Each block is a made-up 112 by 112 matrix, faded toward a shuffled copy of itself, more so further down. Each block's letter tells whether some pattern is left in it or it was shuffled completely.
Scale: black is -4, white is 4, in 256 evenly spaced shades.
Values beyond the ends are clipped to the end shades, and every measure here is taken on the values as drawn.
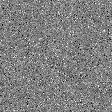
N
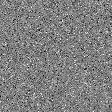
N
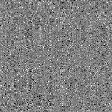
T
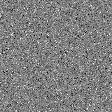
N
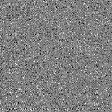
T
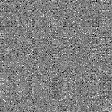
T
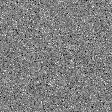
N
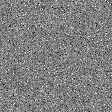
N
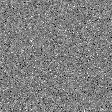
N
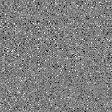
T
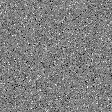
N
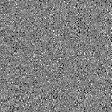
T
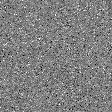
N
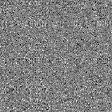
T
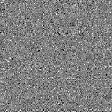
T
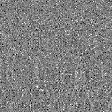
T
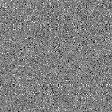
T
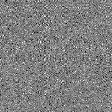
T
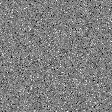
N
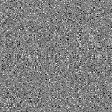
T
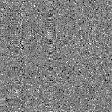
T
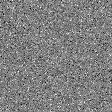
N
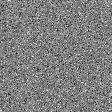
N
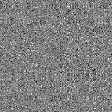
T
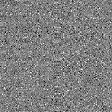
T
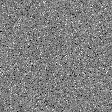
N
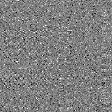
T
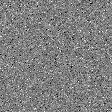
N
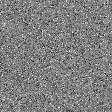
N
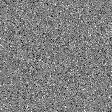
N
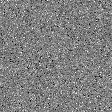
N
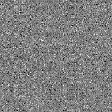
T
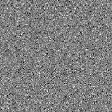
T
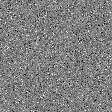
N
